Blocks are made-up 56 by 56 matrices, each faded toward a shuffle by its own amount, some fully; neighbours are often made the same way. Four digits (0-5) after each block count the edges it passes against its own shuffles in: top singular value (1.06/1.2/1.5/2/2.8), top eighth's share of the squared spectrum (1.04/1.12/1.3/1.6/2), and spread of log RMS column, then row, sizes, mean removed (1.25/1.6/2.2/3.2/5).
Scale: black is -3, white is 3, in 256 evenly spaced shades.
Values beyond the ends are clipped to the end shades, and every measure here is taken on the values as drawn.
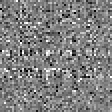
4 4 2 3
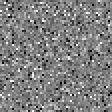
1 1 0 0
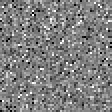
1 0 0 0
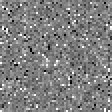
1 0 0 0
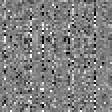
3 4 3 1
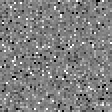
0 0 0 0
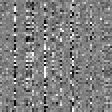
4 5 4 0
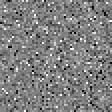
0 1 0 0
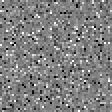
0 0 0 0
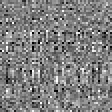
4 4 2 3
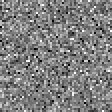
0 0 0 0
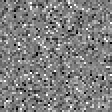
2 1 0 0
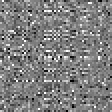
4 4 2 2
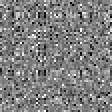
4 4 2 2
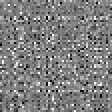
4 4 2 2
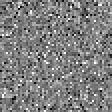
3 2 0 1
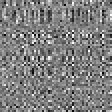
5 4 3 3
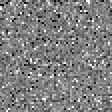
0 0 0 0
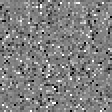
2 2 0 0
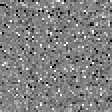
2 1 0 0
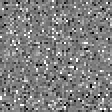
2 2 0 0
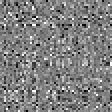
4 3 2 2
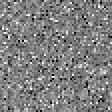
2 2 0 0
